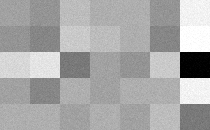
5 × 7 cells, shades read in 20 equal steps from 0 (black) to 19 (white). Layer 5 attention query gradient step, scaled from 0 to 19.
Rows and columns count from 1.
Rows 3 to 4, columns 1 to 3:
16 17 9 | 12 10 13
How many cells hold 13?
9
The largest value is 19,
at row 2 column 7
